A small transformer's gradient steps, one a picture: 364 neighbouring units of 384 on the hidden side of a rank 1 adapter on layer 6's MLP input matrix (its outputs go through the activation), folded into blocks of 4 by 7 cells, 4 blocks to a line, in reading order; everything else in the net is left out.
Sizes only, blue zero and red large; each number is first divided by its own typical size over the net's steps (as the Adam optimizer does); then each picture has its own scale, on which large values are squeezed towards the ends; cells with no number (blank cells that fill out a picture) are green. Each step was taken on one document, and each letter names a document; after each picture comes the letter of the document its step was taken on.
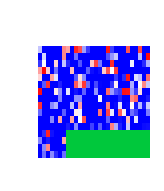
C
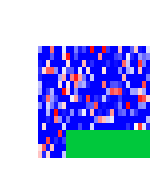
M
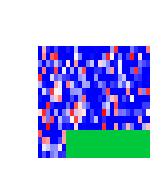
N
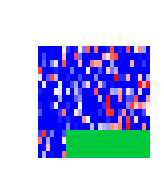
C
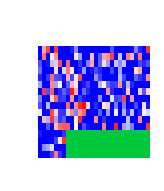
N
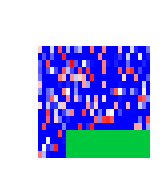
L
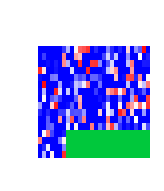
C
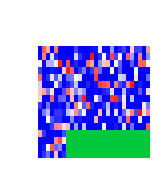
N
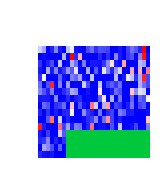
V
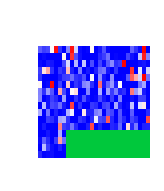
V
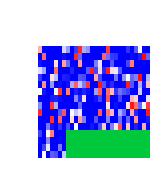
C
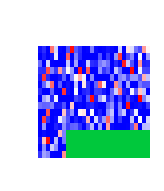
M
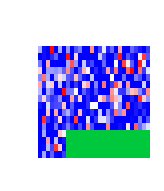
M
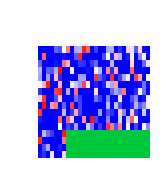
C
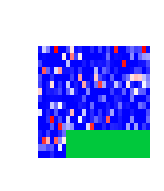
V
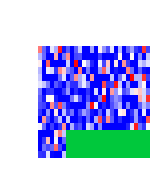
M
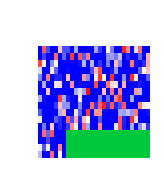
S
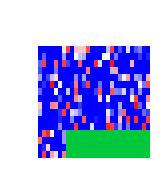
C
